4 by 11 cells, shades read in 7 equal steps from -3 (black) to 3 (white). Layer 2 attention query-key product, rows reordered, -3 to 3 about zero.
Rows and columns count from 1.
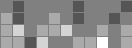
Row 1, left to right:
0 -1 0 0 0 0 -1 0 0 0 -1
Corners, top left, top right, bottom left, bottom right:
0 -1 1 1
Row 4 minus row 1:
1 2 -1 2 0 0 2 1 3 0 2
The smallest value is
-1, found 7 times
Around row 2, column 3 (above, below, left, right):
0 0 -1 0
